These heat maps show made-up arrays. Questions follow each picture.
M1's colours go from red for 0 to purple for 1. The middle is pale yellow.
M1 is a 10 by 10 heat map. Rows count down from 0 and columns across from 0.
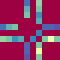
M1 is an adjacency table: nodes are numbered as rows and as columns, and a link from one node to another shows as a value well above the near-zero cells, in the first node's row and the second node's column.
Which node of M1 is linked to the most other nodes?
node 6
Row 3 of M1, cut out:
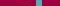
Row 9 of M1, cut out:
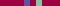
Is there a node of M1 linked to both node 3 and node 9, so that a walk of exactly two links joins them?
yes
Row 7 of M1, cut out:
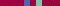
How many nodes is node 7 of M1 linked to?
2
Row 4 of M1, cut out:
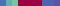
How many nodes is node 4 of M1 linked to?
6
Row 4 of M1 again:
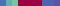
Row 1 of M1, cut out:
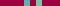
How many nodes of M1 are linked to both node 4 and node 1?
0
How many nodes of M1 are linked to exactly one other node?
2
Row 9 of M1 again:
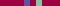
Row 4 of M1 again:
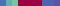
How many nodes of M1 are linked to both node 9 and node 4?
0
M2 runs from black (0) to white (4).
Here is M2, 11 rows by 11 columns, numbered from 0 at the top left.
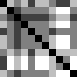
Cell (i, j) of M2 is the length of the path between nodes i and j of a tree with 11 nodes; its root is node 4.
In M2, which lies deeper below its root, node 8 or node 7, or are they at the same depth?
node 8
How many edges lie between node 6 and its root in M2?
2
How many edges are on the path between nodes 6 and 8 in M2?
4
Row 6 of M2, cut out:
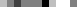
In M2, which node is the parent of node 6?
2
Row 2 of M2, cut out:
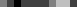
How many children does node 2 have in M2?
5
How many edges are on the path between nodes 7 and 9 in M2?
3
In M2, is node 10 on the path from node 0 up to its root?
no
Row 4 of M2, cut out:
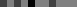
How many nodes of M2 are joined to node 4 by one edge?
3
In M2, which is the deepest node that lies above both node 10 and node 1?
2
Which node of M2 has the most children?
2
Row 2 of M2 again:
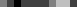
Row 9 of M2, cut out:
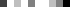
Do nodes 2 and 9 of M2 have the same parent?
no
